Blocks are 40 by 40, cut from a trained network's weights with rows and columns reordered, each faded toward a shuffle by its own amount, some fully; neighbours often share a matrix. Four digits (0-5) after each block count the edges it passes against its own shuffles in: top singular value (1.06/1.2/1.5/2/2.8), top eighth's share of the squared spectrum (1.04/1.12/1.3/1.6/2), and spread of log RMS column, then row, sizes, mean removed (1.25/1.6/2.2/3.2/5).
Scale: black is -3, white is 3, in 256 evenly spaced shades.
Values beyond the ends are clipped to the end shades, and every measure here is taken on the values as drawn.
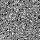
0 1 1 0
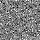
1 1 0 0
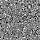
1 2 1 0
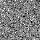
0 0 0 0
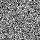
0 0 0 0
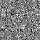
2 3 1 1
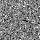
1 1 0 0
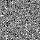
2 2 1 0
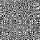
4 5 2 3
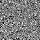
2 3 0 1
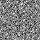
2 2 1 0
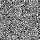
2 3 1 0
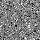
0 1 0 0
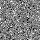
1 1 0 0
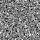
0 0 0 0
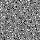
1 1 0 0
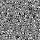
2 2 0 1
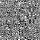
3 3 2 1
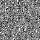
2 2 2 0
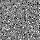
1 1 0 0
